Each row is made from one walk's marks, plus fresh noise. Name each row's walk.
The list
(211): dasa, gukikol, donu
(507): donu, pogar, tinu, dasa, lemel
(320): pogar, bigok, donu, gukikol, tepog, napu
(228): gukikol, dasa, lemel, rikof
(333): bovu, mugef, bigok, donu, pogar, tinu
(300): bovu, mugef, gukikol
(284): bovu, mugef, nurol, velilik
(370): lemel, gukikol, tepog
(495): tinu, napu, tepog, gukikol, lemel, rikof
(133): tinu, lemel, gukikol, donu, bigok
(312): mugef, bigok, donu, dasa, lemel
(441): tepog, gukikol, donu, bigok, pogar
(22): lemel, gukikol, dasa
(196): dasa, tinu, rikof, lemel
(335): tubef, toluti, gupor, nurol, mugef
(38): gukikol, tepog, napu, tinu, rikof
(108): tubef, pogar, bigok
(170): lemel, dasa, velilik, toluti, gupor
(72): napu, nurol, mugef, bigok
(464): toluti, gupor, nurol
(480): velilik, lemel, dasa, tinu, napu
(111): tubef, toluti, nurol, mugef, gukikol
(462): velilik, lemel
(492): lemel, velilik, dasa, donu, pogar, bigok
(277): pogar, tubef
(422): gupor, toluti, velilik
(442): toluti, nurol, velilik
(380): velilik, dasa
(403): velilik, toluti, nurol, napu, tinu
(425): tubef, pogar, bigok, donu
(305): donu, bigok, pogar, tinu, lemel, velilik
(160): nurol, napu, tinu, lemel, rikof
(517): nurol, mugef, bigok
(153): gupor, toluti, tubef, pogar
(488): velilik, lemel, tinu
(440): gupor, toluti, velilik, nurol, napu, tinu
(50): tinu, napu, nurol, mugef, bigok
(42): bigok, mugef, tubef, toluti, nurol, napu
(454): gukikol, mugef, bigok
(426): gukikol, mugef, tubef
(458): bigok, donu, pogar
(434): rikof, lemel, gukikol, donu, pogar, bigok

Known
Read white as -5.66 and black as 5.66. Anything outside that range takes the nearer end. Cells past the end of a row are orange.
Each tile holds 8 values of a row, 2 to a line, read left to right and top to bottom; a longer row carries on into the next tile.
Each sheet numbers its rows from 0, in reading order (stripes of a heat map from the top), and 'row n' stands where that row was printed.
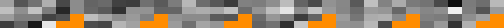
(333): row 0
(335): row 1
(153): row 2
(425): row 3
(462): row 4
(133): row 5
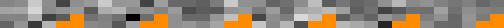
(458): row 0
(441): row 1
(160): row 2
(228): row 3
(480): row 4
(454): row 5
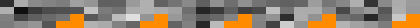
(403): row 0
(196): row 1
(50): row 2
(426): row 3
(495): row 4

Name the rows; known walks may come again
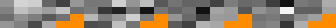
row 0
(108)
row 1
(284)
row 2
(111)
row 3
(133)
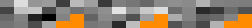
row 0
(320)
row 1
(434)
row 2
(72)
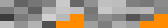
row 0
(228)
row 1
(277)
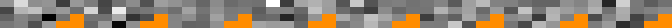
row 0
(441)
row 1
(305)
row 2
(454)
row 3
(38)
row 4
(464)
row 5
(211)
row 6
(426)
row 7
(492)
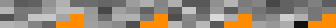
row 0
(196)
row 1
(488)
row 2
(22)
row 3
(170)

